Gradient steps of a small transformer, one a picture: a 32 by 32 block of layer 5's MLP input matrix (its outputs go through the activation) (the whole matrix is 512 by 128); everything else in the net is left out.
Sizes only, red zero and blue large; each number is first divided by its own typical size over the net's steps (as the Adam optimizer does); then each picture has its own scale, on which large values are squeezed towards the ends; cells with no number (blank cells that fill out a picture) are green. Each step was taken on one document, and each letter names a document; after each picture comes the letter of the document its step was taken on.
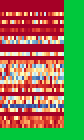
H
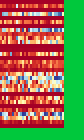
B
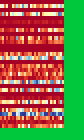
B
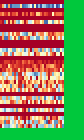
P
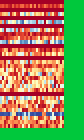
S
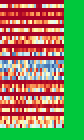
H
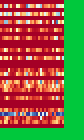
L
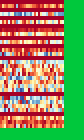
H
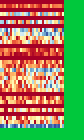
S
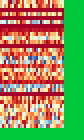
P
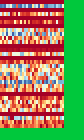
S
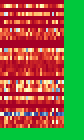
L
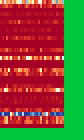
L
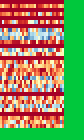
P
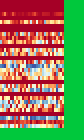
H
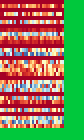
P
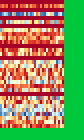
S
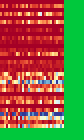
B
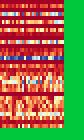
B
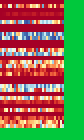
P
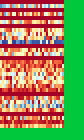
H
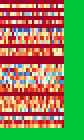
S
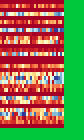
B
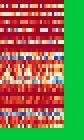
B
